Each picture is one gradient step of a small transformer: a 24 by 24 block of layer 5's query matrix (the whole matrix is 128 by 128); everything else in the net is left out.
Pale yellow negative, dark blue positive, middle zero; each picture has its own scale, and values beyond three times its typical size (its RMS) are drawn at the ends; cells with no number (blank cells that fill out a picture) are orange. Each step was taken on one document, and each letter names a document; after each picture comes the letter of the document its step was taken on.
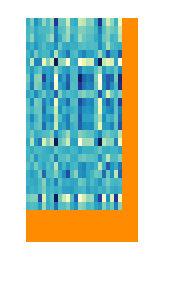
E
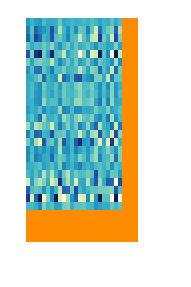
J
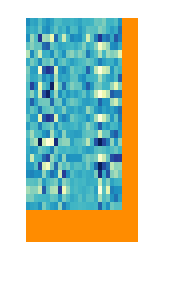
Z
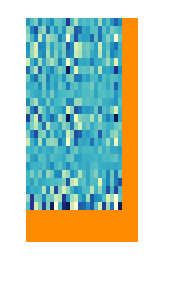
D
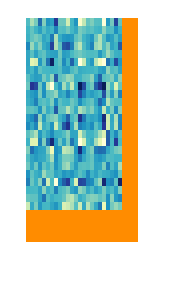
E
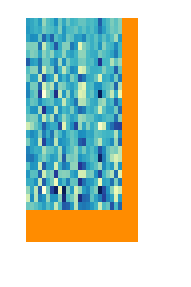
Z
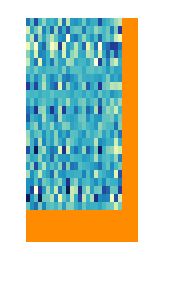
D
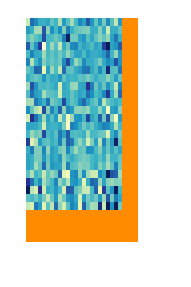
D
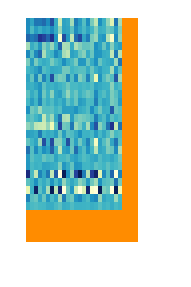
J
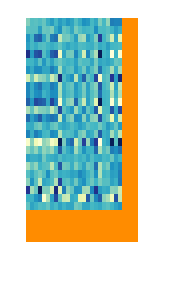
J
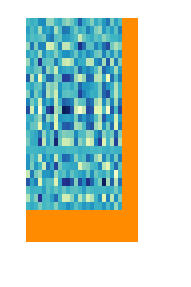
E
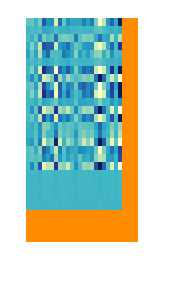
Z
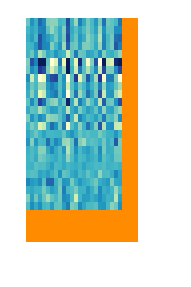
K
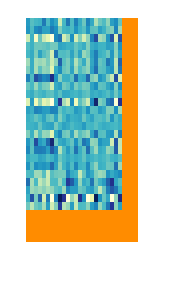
J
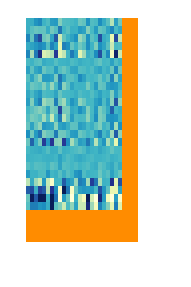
J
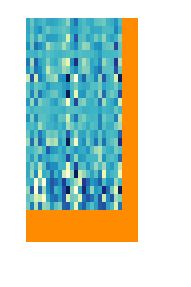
K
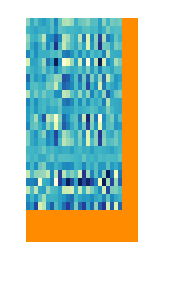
E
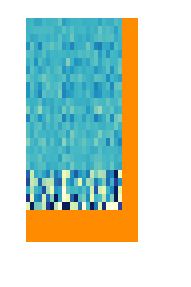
D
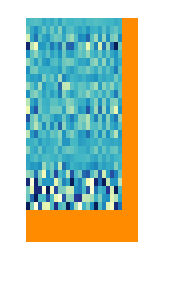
D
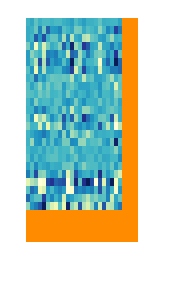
K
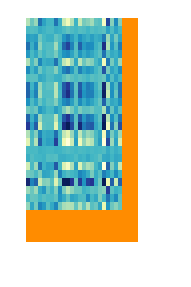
E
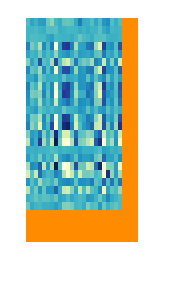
E
